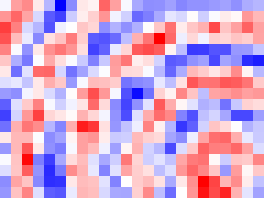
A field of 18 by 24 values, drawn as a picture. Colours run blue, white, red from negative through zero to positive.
Neither half mirrors the other. Rings spread out from the bottom right. The bottom right is the ninth with the highest average. On average the colour sits 50% of the way up the scale. No overall slope runs across the table.
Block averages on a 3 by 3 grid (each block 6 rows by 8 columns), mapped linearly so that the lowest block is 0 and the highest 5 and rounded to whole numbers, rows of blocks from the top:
2 1 0 / 2 1 2 / 1 1 5
